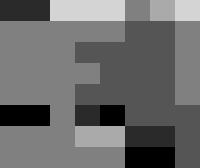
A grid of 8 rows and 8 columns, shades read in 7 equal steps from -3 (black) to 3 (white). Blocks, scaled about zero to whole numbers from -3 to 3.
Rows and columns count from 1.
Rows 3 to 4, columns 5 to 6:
-1 -1 / -1 -1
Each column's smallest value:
-3 -3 0 -2 -3 -3 -3 -1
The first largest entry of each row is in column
3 1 1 1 1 3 4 1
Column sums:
-5 -5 2 -1 -3 -10 -9 -1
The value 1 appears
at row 1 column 7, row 7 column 4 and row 7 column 5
